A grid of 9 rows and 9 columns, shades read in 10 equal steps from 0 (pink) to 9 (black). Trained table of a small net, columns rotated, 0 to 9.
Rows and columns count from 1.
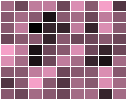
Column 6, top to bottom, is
1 3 2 5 1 3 4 3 3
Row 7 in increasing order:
1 1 2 4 4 4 4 4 5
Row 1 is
3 5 2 2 5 1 4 0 6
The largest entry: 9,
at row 3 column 3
